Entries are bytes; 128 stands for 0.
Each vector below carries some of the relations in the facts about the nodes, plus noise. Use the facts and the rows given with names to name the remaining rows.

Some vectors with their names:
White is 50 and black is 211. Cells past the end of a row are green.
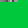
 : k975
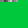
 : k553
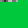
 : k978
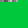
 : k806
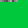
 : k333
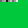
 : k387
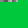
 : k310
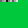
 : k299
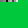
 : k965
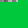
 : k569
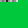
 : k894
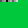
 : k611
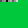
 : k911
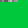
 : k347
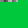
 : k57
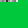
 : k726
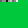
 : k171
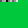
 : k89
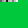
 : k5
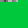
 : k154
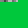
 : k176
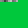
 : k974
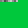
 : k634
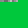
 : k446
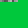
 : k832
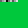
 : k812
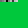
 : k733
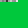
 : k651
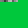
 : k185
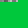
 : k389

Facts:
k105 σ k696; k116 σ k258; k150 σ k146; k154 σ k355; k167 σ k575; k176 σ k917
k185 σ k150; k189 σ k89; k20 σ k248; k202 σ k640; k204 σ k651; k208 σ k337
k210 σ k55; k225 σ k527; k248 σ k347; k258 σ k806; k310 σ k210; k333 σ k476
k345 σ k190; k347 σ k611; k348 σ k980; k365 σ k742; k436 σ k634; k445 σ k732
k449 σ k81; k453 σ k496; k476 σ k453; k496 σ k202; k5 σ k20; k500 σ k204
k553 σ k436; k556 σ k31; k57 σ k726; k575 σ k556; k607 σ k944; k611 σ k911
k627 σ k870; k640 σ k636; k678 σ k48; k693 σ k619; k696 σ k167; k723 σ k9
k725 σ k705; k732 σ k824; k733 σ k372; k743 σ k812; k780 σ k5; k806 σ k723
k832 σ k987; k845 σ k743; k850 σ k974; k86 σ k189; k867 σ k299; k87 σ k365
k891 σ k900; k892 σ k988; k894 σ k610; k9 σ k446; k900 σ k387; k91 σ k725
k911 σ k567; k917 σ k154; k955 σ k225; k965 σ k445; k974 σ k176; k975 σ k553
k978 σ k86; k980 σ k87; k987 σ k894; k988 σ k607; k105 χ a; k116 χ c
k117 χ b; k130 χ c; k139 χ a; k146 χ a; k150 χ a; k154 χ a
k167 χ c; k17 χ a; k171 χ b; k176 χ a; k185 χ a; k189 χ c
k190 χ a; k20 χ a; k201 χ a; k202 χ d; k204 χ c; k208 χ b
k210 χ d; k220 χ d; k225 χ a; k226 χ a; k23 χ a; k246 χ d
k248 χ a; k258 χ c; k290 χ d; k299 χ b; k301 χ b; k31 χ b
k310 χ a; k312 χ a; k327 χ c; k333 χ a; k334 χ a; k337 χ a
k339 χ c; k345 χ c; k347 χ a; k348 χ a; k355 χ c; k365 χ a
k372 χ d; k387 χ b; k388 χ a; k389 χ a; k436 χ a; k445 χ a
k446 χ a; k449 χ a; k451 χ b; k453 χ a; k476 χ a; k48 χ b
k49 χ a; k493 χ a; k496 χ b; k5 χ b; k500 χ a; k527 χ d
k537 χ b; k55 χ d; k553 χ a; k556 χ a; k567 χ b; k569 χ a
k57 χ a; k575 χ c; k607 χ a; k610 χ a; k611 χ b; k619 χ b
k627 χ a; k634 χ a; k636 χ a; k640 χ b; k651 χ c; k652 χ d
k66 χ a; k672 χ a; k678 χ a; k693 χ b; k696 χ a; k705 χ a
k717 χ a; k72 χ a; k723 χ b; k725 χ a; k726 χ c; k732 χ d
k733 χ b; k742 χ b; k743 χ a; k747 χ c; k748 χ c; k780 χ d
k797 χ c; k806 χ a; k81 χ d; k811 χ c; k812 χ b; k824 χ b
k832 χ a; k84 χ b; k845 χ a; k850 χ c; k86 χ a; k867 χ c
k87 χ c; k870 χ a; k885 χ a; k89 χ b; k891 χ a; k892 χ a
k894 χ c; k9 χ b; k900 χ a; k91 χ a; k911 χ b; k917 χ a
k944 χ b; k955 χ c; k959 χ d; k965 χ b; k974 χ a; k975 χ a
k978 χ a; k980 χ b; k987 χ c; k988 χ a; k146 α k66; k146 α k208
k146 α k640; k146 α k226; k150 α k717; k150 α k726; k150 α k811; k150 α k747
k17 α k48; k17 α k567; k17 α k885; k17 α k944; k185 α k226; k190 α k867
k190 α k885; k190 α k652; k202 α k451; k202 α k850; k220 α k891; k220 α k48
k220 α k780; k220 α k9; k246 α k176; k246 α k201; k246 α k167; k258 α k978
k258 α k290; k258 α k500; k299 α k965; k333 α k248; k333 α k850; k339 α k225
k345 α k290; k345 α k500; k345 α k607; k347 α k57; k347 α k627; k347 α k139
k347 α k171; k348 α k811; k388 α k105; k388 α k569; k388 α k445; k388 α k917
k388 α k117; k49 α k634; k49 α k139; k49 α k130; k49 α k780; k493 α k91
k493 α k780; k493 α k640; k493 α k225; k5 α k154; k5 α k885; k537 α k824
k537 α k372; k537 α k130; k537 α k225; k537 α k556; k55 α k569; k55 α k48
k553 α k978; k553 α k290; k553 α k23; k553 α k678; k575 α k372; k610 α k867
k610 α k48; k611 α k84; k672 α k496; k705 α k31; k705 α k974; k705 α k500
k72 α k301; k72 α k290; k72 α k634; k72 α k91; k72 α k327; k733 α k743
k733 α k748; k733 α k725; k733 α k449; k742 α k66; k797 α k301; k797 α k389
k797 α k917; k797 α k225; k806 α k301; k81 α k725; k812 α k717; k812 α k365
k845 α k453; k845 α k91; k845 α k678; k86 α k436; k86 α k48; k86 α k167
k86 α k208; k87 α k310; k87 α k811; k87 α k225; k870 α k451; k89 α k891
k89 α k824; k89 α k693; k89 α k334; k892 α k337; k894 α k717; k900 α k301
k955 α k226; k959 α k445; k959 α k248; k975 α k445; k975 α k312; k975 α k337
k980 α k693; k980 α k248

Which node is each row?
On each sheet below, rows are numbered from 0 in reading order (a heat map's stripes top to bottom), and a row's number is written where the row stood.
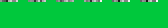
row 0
k345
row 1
k202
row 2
k610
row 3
k811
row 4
k31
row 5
k301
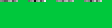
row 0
k105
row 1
k693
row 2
k248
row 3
k959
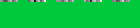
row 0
k476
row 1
k117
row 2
k337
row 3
k748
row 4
k705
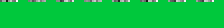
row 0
k824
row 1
k190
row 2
k290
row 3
k20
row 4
k116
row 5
k208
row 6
k867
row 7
k167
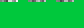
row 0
k780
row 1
k225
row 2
k891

